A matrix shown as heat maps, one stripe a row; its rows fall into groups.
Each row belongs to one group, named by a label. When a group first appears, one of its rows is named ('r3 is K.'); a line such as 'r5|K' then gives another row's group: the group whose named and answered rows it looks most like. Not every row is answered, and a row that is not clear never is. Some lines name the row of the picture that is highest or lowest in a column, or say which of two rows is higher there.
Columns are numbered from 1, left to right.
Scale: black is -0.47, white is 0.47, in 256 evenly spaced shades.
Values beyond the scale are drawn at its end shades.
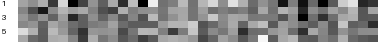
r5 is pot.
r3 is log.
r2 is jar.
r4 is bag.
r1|log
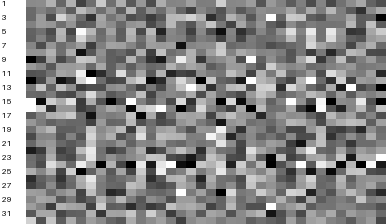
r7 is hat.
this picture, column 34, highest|15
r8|log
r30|bag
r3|bag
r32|hat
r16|pot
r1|log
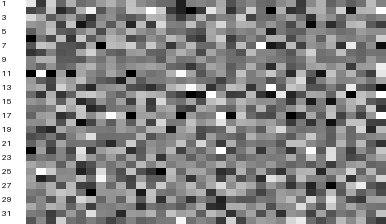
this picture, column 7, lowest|28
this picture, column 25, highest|13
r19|jar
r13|bag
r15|log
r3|pot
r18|log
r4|log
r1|hat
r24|log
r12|jar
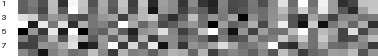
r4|hat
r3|pot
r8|jar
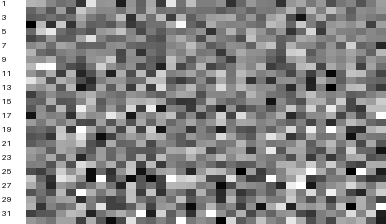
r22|bag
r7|bag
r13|log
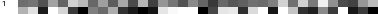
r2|bag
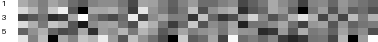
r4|pot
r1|pot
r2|pot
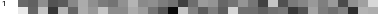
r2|hat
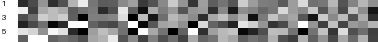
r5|pot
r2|hat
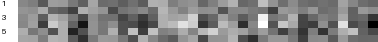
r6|pot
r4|bag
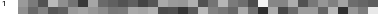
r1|bag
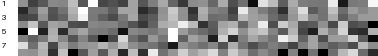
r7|hat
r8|log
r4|bag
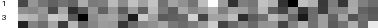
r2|log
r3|pot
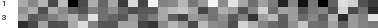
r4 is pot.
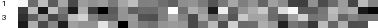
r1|hat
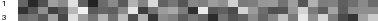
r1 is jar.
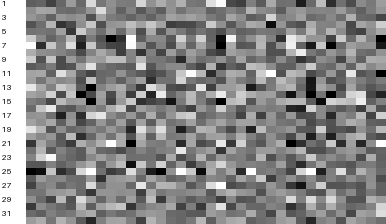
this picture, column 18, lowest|25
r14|log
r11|bag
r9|hat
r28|pot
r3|bag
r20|log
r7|hat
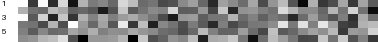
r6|pot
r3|hat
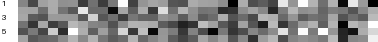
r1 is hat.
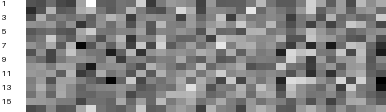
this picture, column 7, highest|1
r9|jar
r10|pot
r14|bag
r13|bag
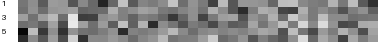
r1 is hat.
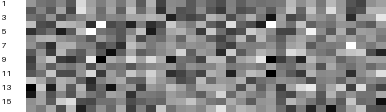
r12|pot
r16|log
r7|jar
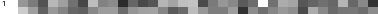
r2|pot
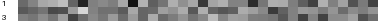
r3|log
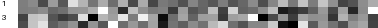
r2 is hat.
